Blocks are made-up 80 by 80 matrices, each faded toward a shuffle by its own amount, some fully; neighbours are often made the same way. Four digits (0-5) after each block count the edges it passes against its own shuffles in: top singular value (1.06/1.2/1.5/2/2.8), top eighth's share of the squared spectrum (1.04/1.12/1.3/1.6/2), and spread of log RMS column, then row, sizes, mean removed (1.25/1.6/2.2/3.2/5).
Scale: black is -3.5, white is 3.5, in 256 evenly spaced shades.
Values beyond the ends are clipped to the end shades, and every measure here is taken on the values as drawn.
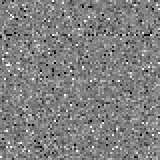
2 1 0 1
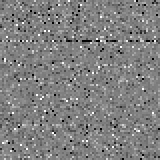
2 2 0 1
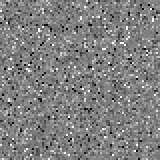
0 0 0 0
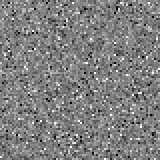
0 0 0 0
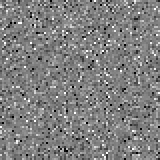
3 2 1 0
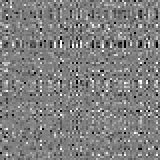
5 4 3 3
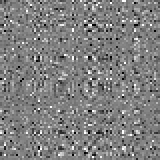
5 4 3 3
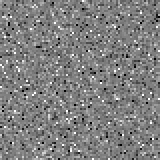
0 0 0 0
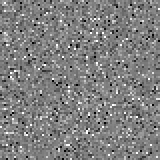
2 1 0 0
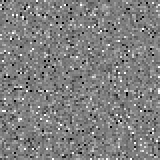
2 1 0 0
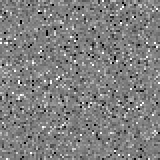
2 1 0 0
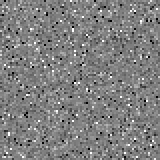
1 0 0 0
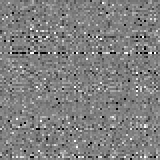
4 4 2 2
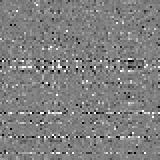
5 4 1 3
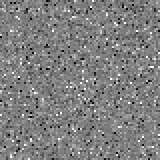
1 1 0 0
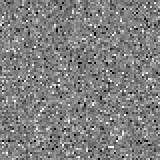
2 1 0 0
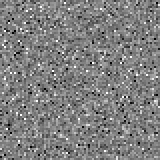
0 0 0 0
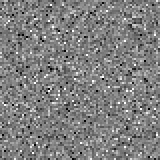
3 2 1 0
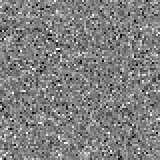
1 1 0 0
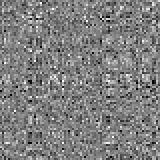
4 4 3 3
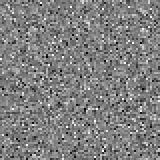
3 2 1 0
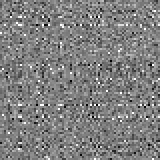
4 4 2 2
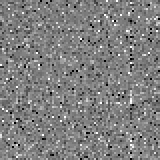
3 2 1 0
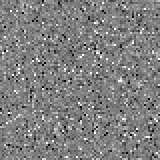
2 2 1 0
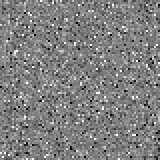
2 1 0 0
